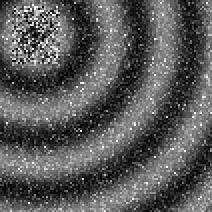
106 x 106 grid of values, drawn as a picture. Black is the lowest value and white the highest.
The top left is the roughest part. No overall slope runs across the table. An odd patch, rougher than its surroundings, sits in the top left. Concentric rings centre on the top left. Neither half mirrors the other.
